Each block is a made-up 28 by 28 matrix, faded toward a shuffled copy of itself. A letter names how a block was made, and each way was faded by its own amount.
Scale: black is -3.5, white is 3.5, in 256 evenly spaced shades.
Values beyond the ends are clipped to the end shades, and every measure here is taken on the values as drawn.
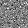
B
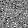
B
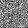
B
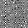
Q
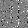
Q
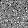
B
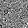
B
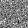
B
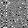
Q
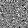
B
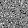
B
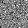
B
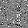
Q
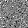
B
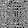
Q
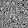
B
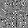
Q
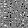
Q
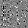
Q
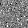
B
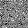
B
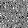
Q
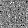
B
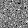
B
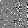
Q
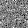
B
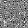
Q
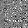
Q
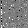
Q
